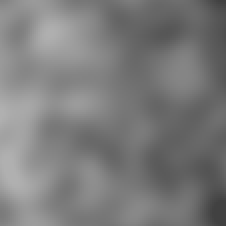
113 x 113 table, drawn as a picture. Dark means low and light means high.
Average level on the scale: 50%. Grain: smooth. Slope: up to the left. Stripes: none. Odd rows or columns: none. Histogram: bell-shaped.
